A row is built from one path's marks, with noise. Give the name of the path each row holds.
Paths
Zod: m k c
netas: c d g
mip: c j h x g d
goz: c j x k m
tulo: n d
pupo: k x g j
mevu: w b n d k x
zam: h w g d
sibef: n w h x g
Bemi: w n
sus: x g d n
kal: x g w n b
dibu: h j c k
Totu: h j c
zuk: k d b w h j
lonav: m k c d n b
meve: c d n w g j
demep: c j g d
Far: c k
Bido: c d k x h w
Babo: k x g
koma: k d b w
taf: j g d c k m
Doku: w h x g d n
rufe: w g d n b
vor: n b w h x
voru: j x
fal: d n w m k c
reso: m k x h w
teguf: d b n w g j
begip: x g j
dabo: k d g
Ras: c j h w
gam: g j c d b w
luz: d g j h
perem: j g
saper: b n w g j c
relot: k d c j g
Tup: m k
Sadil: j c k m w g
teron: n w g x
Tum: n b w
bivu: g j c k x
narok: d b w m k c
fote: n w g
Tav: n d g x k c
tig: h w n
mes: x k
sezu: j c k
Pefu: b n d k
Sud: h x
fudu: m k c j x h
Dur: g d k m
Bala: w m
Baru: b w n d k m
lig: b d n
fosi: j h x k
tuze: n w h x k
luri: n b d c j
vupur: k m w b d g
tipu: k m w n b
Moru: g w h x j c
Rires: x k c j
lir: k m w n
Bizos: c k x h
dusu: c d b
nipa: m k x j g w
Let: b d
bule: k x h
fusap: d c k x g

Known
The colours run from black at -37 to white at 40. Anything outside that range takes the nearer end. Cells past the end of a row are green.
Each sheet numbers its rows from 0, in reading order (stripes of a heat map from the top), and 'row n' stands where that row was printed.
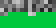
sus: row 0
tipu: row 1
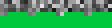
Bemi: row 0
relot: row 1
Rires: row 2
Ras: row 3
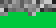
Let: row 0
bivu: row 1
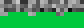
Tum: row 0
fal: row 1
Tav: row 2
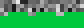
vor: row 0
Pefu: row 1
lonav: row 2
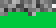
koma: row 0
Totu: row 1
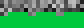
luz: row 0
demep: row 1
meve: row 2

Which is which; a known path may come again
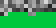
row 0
mip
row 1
gam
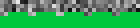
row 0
vor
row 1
luri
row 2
tipu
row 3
luz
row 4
demep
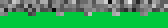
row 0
koma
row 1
zam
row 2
Bala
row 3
voru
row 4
saper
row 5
Far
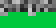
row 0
teguf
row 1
Baru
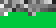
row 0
goz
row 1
begip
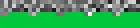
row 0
relot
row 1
taf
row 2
tulo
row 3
fudu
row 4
bivu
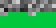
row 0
rufe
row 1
Zod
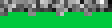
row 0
dabo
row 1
meve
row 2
Rires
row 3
teron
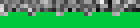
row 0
lonav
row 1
sus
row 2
lir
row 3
sibef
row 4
Sadil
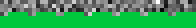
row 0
Bizos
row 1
Ras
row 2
vupur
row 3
fosi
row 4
Tup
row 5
kal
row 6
tig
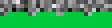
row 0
Doku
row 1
dibu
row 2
fal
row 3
bule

